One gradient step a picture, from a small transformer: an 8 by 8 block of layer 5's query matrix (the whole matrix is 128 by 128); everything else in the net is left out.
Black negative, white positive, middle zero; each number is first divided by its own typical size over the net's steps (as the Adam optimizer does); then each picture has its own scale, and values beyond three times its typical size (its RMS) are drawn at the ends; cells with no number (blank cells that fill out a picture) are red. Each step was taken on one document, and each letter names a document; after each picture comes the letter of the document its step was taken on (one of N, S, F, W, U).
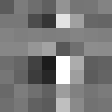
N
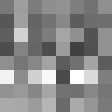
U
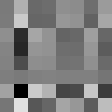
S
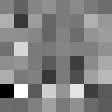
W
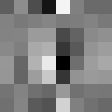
N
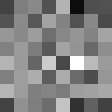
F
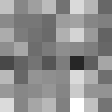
U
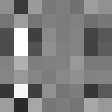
W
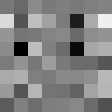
F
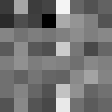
N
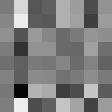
S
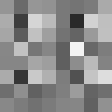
F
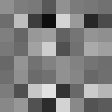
S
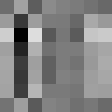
W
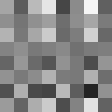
U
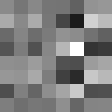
F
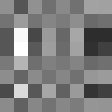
W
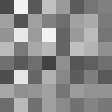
U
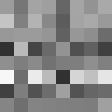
F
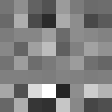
S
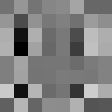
W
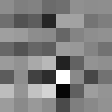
N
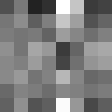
N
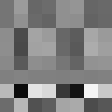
S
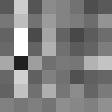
W
